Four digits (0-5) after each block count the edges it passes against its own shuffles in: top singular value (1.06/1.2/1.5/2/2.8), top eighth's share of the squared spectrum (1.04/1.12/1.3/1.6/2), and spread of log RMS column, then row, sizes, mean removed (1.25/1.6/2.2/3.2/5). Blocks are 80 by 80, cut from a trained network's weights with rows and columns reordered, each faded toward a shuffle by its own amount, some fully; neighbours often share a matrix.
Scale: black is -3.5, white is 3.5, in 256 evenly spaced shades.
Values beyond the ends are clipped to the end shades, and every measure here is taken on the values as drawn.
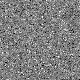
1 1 0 1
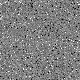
0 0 0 0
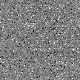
1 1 1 0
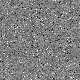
0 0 0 0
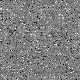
1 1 1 0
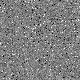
0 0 0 0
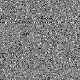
2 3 1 2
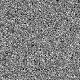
2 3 0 1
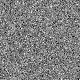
0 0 0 0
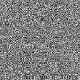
4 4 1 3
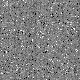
1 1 0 1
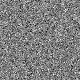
0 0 0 0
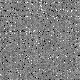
2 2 0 1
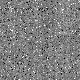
1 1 0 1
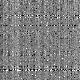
4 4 0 3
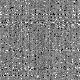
3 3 0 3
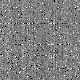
3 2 0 2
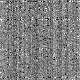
4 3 0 2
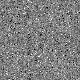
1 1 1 0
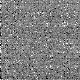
3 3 2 0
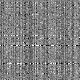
4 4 1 3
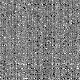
3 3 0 2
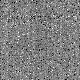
2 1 0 1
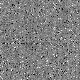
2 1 0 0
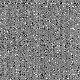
3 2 0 2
